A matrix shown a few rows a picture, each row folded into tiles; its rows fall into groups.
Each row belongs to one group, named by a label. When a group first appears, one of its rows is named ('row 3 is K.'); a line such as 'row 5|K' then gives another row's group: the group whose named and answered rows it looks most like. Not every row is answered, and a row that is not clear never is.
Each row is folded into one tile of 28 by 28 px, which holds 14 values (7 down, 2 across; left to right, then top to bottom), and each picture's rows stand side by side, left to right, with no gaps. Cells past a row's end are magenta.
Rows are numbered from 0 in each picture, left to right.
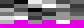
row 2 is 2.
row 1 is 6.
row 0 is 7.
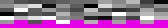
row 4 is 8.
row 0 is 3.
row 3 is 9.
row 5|7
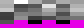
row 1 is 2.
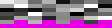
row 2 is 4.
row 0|6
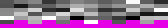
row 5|3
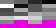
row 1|7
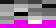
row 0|4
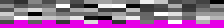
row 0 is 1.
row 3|9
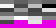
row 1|3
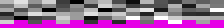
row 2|7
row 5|7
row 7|3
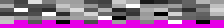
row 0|3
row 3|1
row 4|6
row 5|4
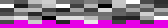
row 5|1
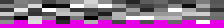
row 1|3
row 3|6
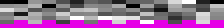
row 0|4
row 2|1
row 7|7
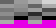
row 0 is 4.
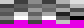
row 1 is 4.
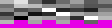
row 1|3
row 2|8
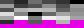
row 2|7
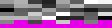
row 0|6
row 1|1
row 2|2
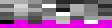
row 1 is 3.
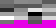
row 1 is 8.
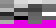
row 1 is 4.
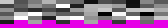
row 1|8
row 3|4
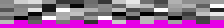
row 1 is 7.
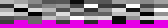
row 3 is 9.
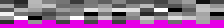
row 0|1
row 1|6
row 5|3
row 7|4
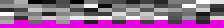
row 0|8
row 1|4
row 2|7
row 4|1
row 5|1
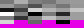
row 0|8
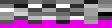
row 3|4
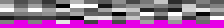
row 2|9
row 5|8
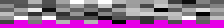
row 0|1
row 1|7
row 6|1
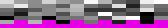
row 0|6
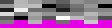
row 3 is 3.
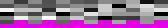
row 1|7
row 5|4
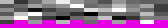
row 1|8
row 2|6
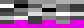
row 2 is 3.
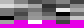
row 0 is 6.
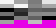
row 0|6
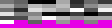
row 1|4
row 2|3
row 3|3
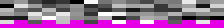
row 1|1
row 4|2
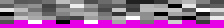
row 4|7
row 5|4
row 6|9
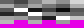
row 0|3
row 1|8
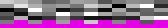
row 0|6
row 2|8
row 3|2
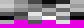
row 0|6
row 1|1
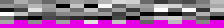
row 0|8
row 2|9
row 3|9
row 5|3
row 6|3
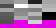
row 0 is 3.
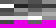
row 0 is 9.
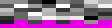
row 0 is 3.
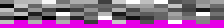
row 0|9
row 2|8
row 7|8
